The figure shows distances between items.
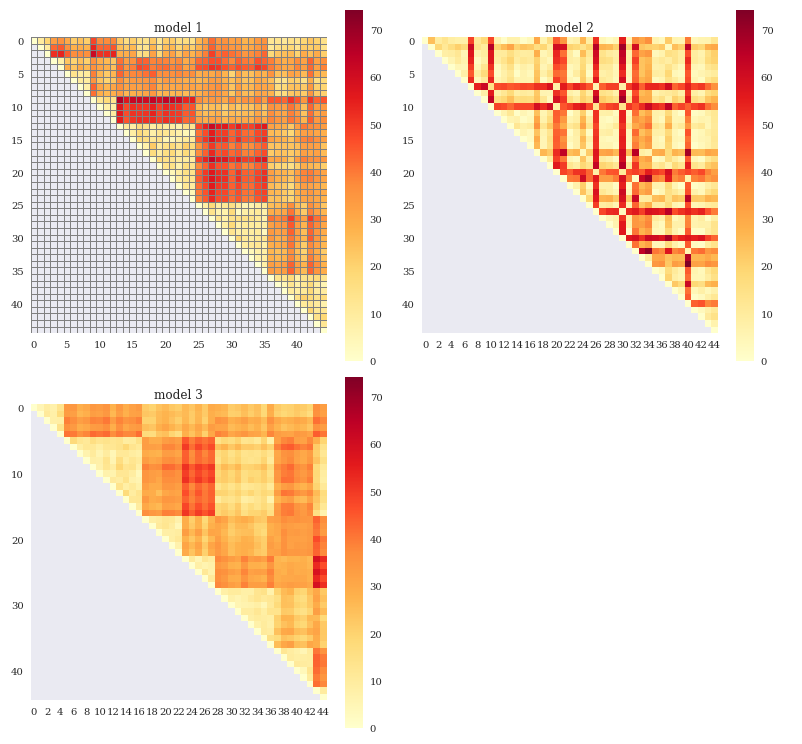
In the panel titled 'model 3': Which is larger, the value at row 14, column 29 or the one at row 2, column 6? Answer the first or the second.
the second
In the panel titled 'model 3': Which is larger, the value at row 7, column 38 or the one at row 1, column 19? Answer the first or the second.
the first
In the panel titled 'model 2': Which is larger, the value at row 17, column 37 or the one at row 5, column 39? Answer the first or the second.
the first
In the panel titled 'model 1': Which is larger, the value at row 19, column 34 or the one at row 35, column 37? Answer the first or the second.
the first
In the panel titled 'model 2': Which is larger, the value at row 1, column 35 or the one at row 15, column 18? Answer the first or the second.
the first
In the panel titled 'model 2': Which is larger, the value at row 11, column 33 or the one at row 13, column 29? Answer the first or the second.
the first
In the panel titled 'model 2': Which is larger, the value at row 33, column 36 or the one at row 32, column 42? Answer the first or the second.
the second
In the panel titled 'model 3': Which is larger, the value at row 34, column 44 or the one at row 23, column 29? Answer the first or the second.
the second
